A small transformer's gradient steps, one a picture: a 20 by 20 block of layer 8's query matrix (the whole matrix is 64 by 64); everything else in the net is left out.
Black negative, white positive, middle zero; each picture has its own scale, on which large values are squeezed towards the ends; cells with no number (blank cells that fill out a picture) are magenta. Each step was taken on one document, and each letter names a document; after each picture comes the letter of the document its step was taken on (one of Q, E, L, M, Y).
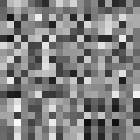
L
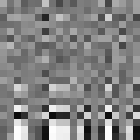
L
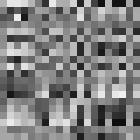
L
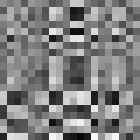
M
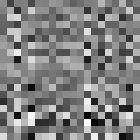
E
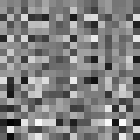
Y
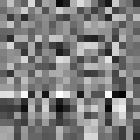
L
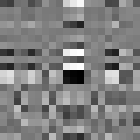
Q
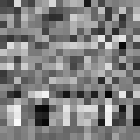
L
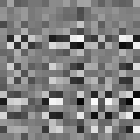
M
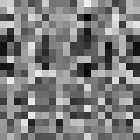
E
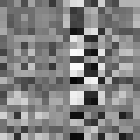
Q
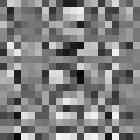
Q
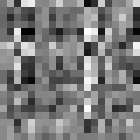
E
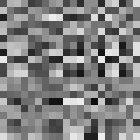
M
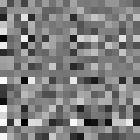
Y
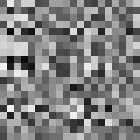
E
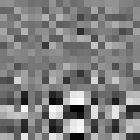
M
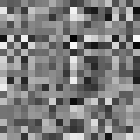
Y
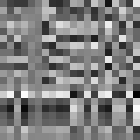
L
